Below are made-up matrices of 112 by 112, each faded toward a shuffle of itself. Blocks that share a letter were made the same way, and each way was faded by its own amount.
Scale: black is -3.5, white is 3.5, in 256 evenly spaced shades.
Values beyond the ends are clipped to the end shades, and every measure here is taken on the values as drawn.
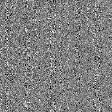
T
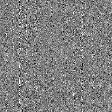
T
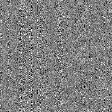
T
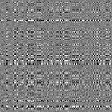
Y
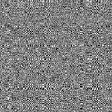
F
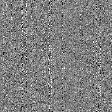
T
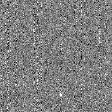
T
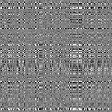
Y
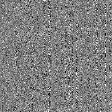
T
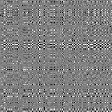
Y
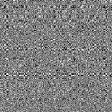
F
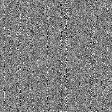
T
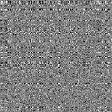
F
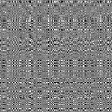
Y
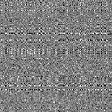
F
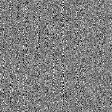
T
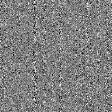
T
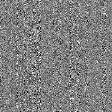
T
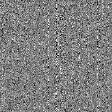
T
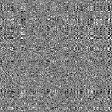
F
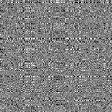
F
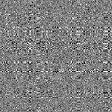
F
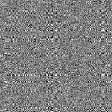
F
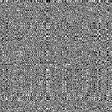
F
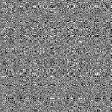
F
